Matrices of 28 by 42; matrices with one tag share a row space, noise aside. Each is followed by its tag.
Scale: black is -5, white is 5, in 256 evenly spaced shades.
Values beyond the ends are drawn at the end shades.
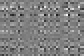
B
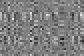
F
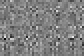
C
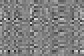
F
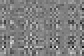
C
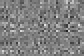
B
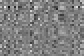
F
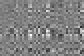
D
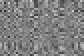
F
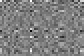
F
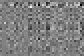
D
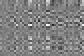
D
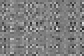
C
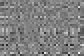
B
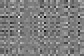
B
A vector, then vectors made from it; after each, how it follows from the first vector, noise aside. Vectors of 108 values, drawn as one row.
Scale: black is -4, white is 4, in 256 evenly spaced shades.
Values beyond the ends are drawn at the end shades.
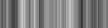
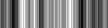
scaled up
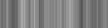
shrunk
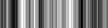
scaled up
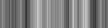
reversed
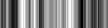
scaled up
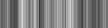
copied
